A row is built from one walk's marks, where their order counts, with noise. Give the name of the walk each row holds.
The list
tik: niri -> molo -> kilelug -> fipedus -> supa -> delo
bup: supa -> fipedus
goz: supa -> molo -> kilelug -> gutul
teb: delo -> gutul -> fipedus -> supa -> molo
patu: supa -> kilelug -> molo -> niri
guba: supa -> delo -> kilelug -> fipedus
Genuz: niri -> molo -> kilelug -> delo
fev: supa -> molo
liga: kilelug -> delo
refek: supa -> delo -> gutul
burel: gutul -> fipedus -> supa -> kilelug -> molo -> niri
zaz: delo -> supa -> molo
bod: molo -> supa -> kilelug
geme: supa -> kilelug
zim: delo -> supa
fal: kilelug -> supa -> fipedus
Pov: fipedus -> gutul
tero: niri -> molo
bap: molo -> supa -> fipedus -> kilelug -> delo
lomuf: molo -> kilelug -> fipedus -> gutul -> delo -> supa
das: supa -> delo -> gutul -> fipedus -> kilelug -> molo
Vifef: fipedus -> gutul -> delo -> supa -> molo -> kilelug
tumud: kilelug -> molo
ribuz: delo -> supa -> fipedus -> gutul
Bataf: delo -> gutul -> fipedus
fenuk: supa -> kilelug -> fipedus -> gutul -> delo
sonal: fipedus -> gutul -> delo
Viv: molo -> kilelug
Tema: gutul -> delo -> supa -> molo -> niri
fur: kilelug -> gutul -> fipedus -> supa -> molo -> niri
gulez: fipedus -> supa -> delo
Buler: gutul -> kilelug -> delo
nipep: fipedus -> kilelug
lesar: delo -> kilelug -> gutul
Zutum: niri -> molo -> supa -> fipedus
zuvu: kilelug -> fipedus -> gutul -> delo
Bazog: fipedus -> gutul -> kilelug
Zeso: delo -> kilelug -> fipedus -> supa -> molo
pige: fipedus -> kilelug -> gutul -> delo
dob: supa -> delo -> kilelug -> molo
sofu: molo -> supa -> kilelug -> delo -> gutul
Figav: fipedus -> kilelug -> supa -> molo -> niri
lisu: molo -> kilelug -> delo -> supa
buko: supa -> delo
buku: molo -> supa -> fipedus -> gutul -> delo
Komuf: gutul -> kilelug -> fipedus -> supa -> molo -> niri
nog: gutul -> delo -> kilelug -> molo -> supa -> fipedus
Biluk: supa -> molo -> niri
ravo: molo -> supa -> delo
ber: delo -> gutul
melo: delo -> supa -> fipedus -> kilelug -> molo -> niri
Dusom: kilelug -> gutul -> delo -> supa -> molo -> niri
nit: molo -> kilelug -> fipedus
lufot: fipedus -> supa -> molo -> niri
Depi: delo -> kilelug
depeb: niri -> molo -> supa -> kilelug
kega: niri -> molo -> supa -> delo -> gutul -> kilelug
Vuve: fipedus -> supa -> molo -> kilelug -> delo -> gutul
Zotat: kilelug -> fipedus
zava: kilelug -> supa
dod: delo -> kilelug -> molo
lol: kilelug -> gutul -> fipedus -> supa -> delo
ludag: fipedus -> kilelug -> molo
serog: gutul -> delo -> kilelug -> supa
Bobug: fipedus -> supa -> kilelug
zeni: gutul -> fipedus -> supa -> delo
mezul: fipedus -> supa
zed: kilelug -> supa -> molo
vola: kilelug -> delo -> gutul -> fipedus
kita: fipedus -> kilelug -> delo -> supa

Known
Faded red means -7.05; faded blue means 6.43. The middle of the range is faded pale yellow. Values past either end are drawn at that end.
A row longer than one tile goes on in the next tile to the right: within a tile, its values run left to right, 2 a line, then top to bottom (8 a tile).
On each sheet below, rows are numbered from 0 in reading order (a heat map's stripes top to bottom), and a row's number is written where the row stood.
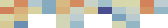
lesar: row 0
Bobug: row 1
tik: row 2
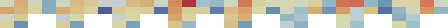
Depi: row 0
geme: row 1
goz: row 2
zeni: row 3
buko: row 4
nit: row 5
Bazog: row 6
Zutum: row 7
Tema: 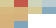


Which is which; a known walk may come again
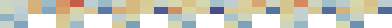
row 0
Viv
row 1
burel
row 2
geme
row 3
fal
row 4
patu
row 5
Vuve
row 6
zed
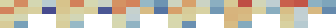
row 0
fenuk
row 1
bup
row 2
pige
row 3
Zeso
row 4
Tema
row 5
Pov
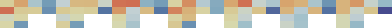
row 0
vola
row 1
goz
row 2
Bazog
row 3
lesar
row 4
mezul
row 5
nipep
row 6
Bobug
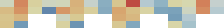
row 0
buko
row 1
Depi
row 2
teb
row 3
tero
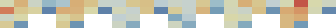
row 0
Dusom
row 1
dob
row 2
bap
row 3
tumud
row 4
buku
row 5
refek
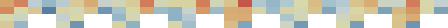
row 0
Komuf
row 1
sofu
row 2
kega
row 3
Zutum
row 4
ber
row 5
lisu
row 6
ravo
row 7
zim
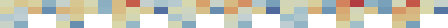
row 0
lomuf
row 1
dod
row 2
gulez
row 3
bod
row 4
kita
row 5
nit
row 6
sonal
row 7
das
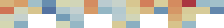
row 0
zuvu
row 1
tik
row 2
Biluk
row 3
zeni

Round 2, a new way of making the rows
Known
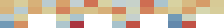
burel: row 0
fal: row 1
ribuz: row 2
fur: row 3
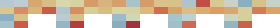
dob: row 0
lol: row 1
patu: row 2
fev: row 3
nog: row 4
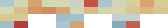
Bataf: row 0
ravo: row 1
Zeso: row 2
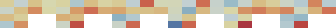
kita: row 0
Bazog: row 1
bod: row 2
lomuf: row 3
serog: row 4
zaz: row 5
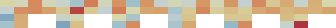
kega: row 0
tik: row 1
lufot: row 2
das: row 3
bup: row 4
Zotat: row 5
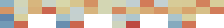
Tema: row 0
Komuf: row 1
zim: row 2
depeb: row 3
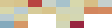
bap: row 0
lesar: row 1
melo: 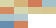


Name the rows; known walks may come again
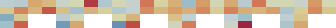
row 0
dob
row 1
buku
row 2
fenuk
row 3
Bobug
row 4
zava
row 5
das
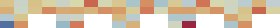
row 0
Figav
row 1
tero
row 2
gulez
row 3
tumud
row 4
sonal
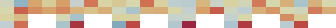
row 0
guba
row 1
fal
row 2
nit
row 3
dod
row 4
Viv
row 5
nipep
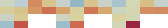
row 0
buko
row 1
nog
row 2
lesar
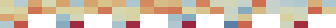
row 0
Pov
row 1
patu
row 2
geme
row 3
zed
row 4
lomuf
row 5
Buler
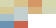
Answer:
Komuf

